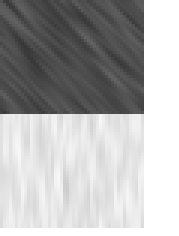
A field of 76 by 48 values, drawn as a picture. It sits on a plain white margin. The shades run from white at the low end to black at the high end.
It is made of 2 by 1 panels. Panel 1,1: high, slanting down to the right, faint in contrast. Panel 2,1: very low, streaked downward, faint in contrast.
